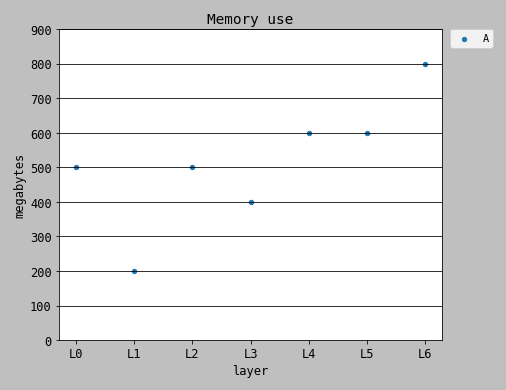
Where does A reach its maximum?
L6
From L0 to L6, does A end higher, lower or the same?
higher
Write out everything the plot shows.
Title: Memory use
x-axis: layer, ticks L0 L1 L2 L3 L4 L5 L6
y-axis: megabytes, ticks 0 100 200 300 400 500 600 700 800 900
Legend: A
Values:
A: 500 200 500 400 600 600 800
